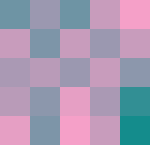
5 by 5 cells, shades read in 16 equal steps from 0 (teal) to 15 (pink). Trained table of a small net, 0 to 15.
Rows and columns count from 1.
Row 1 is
6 9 6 12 15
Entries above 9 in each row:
2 3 3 3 3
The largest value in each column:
14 11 15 12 15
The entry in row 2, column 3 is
12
